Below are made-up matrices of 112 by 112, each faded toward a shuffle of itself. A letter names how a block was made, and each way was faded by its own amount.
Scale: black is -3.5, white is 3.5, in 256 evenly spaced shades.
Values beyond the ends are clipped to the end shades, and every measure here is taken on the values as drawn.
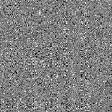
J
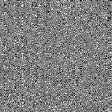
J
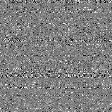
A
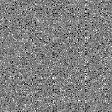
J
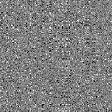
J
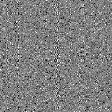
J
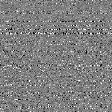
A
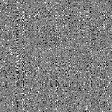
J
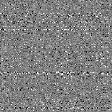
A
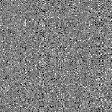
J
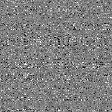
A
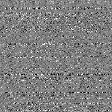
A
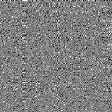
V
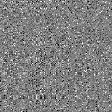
J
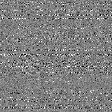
A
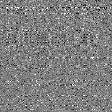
A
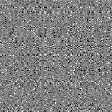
V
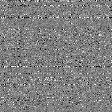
A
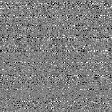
A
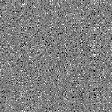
J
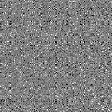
V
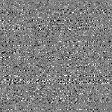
A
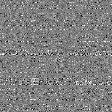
A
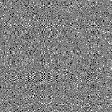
V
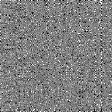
J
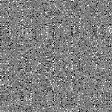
J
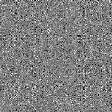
J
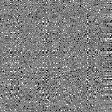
V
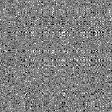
V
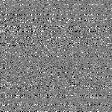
A
